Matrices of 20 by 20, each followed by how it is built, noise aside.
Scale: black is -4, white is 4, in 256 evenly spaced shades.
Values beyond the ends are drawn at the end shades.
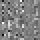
uneven columns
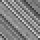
Toeplitz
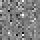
uneven columns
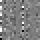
uneven columns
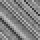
Toeplitz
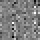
uneven columns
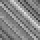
Toeplitz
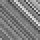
Toeplitz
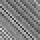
Toeplitz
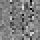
uneven columns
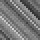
Toeplitz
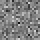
uneven columns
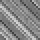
Toeplitz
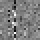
uneven columns
